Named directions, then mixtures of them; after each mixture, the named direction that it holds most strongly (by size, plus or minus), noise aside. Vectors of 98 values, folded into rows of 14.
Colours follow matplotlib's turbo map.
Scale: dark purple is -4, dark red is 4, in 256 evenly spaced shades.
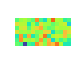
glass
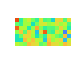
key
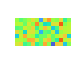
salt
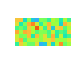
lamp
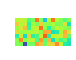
glass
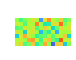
salt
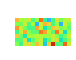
salt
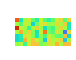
key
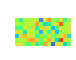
salt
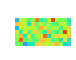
glass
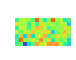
glass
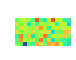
glass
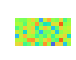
salt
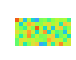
lamp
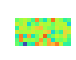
glass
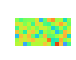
salt
